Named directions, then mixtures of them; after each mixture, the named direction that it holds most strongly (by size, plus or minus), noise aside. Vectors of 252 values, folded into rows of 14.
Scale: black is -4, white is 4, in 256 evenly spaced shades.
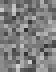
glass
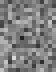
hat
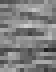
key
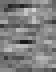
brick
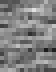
key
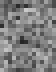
hat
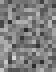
hat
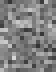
hat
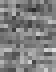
key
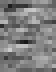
brick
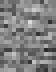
key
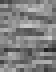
key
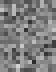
glass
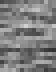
key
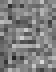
hat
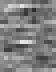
brick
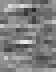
brick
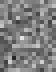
hat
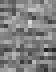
key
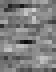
brick
